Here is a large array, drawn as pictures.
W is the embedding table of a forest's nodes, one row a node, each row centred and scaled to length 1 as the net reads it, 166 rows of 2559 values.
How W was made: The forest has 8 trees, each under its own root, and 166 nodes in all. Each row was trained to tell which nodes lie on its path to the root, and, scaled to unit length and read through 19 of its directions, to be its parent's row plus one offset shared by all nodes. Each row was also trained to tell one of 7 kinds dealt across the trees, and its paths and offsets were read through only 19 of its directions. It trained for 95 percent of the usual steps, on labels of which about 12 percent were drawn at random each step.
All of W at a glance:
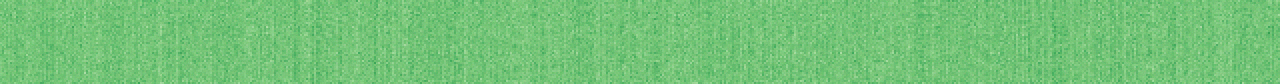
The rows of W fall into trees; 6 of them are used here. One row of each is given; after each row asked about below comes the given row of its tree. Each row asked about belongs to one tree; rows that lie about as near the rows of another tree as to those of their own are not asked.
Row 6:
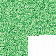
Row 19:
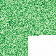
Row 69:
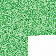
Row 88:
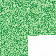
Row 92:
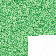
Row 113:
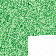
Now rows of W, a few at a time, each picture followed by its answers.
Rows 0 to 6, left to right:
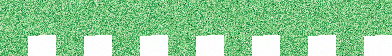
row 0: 92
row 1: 69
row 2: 6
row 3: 69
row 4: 6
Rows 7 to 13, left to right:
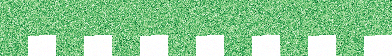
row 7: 19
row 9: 6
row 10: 19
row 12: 69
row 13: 69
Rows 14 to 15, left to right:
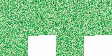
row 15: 113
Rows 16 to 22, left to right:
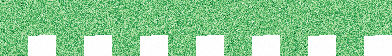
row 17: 88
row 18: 113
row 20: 6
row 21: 6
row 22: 113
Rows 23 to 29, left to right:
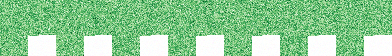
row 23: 88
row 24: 6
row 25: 6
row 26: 92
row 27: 92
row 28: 69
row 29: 69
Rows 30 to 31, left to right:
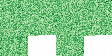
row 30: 69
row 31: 69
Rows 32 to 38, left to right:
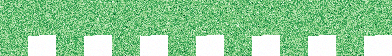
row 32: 92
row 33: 69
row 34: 6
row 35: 92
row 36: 92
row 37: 92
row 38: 92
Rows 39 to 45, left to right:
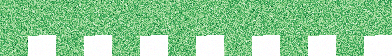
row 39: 113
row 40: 88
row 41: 88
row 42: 92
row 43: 6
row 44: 88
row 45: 19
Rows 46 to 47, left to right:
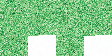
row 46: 6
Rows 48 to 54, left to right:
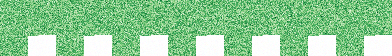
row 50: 88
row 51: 19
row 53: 113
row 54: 88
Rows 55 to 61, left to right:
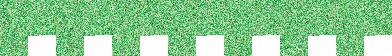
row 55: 113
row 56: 113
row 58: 88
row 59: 19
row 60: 113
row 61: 19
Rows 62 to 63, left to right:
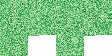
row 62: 113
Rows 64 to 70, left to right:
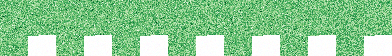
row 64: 92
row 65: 69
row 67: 88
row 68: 113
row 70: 113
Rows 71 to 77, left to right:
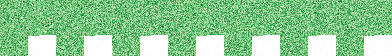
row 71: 113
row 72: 88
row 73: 19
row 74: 88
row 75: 92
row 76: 92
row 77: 92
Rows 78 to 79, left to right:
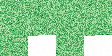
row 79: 88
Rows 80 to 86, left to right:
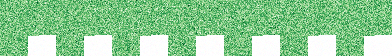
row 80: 69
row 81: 92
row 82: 6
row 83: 113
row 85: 6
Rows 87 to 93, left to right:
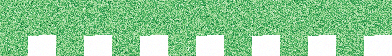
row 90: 88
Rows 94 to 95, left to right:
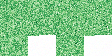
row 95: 69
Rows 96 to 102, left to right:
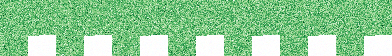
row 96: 6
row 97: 113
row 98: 88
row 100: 92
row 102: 113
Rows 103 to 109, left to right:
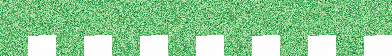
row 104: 19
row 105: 19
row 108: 88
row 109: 19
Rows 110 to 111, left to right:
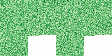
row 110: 19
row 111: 92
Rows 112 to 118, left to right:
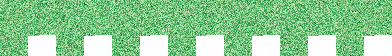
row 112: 6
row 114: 92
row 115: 92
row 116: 6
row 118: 92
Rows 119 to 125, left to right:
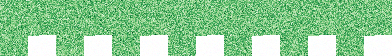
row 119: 92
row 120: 88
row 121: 88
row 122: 113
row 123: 88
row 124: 69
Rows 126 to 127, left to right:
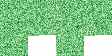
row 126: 92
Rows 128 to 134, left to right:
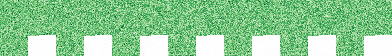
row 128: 69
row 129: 6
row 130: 88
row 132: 6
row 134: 6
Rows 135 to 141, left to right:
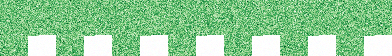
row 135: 19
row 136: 92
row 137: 69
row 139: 113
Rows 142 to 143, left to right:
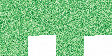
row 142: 69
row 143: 92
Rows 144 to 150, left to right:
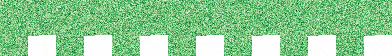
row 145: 92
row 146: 6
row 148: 92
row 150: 19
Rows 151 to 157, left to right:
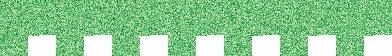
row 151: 113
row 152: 69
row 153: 6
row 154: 92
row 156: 113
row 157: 69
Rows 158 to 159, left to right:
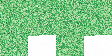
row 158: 19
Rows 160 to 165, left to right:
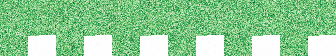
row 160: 69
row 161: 92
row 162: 69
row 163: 69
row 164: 88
